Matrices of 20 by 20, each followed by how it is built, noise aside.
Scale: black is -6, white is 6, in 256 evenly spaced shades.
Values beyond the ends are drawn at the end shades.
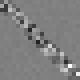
banded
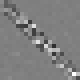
banded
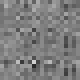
low rank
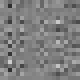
low rank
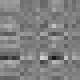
low rank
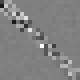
banded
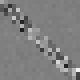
banded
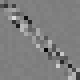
banded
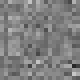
low rank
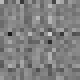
low rank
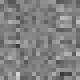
low rank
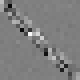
banded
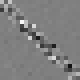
banded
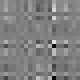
low rank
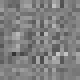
low rank
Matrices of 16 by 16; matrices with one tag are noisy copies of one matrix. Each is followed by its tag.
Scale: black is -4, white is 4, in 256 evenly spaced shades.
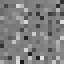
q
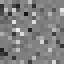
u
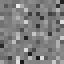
q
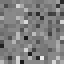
q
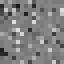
u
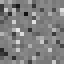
u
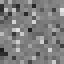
u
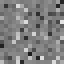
q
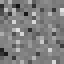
u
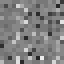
q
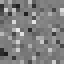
u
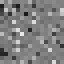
u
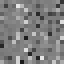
q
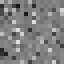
u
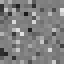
u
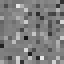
q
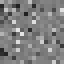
u
